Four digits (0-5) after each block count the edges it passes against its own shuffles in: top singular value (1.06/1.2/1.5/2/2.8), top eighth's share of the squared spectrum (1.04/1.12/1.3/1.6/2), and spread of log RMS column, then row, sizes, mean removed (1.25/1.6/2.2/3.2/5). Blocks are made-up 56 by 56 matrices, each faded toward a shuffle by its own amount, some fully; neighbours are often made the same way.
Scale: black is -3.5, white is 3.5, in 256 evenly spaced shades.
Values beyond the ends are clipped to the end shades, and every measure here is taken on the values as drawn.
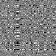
4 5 2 3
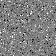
2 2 0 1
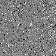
3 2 0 0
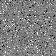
0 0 0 0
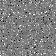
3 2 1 1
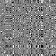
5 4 3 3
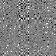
4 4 2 1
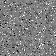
0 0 0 0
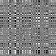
5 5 4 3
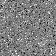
0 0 0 0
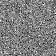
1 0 0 0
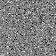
2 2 0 1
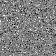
0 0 0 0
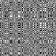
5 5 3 3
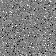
0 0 0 0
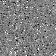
1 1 0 0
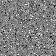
2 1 0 0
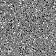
2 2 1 0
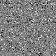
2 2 0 0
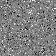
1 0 0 0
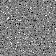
0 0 0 0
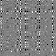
4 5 3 2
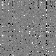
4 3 2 1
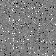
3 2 1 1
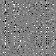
4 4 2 1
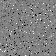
0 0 0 0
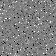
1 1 0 0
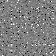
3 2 1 1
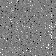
3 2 1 0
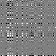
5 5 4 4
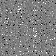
3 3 1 1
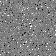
1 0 0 0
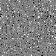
3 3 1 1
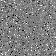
1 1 0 0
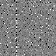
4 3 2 1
